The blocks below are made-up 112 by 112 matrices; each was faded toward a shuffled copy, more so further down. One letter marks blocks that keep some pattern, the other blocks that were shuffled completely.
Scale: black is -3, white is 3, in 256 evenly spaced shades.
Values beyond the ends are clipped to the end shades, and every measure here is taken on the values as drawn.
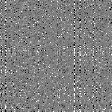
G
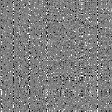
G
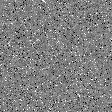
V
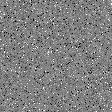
V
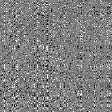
G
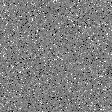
V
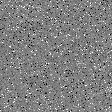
V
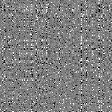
G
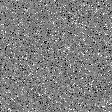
V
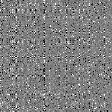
G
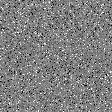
V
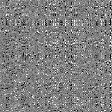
G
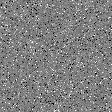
V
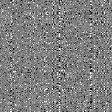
G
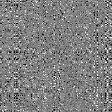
G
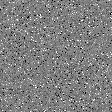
V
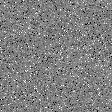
V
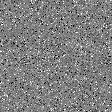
V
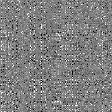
G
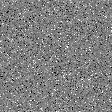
V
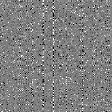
G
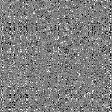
G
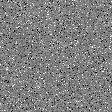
V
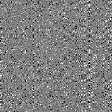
G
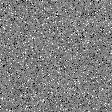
V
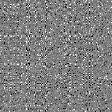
G
